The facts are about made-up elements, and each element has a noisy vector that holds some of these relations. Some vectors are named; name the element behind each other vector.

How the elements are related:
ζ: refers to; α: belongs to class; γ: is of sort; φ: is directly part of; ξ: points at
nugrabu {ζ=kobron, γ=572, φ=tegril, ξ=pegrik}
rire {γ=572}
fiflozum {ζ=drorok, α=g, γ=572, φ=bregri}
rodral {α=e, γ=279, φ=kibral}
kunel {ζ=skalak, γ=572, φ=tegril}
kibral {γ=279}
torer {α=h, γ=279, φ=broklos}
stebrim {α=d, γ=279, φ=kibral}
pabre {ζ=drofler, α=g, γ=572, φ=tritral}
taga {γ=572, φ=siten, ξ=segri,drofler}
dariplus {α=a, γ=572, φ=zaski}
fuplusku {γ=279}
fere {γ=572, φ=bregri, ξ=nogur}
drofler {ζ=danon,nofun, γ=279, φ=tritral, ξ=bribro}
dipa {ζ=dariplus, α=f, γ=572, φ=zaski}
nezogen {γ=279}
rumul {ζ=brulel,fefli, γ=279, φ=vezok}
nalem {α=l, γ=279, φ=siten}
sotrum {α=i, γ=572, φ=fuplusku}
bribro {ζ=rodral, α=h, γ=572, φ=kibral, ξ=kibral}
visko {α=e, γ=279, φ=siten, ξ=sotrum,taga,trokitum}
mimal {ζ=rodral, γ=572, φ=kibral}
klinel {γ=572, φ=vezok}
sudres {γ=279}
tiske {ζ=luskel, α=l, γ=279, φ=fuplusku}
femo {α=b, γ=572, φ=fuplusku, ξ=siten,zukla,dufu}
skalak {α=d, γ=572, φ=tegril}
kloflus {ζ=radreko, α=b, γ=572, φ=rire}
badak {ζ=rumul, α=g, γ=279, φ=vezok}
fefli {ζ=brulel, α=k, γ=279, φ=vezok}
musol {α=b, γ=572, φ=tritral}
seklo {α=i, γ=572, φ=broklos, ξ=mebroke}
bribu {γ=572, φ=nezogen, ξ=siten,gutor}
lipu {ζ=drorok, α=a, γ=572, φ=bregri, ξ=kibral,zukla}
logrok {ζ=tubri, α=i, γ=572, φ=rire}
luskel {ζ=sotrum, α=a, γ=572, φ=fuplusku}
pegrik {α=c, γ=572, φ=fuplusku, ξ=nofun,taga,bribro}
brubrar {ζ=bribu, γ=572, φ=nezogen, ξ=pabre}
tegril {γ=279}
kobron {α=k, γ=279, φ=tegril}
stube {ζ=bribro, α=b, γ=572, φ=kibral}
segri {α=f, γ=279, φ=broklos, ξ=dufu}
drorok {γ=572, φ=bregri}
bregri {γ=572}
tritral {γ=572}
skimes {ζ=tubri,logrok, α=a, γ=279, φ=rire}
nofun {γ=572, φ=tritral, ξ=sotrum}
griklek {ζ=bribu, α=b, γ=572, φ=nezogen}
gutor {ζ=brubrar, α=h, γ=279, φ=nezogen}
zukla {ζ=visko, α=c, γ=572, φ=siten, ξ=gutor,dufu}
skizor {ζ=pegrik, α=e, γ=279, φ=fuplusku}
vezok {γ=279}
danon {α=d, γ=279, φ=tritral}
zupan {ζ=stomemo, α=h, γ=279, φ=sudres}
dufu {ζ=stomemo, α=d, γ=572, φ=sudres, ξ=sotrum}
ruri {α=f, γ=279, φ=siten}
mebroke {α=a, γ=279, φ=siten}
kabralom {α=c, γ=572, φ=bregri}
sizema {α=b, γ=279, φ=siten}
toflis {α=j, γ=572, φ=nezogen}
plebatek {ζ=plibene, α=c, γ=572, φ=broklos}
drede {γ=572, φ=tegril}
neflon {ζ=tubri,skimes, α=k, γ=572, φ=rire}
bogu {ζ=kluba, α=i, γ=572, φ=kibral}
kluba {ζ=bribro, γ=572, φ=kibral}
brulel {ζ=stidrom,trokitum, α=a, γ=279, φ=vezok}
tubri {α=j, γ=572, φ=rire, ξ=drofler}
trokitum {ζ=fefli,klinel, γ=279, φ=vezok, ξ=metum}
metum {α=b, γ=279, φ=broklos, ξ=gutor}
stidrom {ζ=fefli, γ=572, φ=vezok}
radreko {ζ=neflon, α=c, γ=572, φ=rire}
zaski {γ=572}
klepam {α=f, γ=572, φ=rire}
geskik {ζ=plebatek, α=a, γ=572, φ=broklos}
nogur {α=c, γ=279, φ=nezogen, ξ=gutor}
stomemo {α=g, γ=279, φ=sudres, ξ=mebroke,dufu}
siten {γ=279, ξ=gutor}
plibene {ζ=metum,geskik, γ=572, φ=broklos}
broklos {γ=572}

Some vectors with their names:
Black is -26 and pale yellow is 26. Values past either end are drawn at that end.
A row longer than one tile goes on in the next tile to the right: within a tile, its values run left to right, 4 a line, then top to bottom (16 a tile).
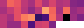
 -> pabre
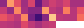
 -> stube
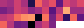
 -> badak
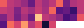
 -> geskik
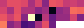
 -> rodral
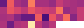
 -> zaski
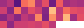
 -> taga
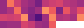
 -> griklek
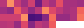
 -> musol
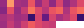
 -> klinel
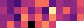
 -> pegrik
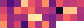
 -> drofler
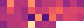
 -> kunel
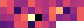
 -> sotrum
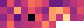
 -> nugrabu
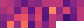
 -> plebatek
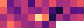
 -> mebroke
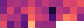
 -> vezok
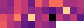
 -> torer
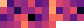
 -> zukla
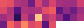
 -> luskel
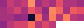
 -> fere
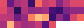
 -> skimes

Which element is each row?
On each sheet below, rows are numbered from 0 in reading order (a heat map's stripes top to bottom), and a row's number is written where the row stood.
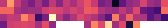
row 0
bogu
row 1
dariplus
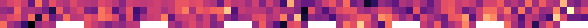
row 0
skizor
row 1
sizema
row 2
skalak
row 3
kobron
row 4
dipa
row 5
trokitum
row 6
bribro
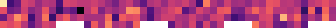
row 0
segri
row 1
klepam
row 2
neflon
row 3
stebrim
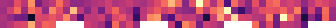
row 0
bribu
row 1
rumul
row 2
dufu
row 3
danon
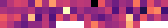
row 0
zupan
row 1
nogur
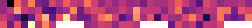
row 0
siten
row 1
seklo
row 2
logrok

